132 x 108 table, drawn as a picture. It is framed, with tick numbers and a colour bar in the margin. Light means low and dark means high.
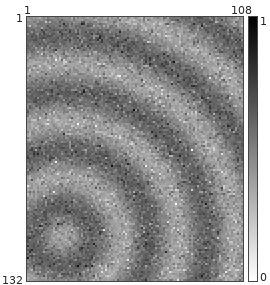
No single row or column stands out from its neighbours. The ninth with the highest average is the bottom left. Overall the values sit about 50% of the way up the scale. The histogram is bell-shaped. Rings spread out from the bottom left. There is no overall slope. The halves do not mirror each other. There is no seam.
